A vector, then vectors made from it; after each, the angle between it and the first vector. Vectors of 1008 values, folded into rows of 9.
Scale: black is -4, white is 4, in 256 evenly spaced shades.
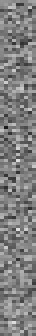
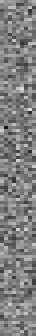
nearly parallel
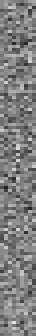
nearly parallel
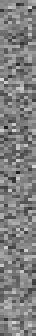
nearly parallel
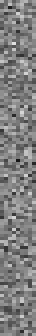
partly opposed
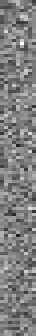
partly opposed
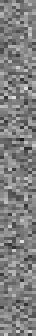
orthogonal
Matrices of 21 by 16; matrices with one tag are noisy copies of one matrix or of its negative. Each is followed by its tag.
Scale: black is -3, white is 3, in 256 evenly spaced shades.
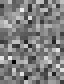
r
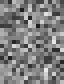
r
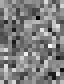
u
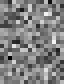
r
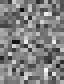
r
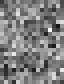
u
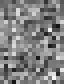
u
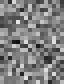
r
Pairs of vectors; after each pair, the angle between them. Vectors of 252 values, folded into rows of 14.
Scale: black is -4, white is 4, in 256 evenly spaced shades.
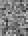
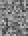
nearly parallel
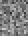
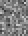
partly aligned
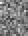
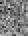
nearly opposite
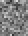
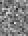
partly aligned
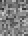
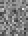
partly opposed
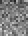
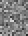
orthogonal
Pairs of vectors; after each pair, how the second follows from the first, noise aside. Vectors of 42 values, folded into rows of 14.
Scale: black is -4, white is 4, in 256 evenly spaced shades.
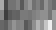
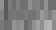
shrunk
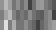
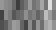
reversed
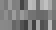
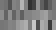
negated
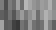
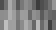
reversed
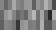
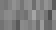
shrunk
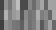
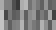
negated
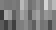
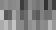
negated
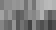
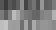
reversed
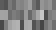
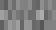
shrunk
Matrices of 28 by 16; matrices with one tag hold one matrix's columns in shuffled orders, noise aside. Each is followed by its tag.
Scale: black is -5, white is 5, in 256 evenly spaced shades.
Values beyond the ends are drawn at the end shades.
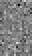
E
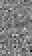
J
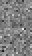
J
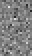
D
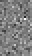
D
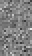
J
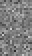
J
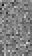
E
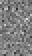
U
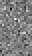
U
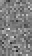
J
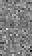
J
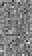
E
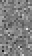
J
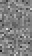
J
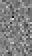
D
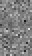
J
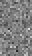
J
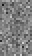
E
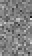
D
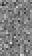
E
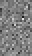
D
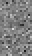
J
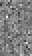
E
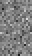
U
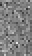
E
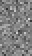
U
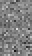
J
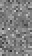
J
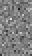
U
